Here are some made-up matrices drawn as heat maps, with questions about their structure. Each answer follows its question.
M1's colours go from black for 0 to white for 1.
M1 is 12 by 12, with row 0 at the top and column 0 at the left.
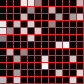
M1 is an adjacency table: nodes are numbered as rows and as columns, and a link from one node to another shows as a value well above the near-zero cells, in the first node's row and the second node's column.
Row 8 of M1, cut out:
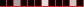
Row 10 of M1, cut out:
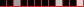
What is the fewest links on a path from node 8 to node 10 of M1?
1
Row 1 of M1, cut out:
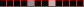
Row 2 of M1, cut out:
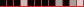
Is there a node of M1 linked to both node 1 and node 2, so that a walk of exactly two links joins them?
no
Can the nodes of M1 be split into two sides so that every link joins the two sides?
no
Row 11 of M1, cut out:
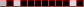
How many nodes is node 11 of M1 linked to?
3
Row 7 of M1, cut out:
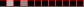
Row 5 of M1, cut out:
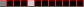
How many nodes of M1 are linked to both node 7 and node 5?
0
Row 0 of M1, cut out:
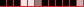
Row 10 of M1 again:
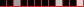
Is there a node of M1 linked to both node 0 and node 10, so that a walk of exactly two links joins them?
yes
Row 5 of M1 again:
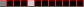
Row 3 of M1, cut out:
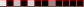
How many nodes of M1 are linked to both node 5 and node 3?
2
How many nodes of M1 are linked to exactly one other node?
1
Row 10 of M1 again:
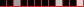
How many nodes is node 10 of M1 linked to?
3
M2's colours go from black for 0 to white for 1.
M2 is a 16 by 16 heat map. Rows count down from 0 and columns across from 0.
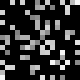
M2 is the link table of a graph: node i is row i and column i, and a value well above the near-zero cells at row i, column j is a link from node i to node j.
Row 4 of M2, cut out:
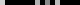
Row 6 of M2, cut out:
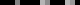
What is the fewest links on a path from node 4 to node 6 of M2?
2
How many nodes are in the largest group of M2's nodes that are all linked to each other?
3
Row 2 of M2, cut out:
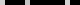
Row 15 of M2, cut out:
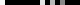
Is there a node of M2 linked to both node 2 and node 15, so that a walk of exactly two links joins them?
yes
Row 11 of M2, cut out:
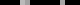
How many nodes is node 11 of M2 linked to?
3
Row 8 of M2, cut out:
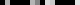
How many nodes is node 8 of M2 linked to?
6
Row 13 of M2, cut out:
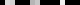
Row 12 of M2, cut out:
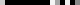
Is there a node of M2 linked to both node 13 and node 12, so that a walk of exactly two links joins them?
no
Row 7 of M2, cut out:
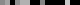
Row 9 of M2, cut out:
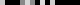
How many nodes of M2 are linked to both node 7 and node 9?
4
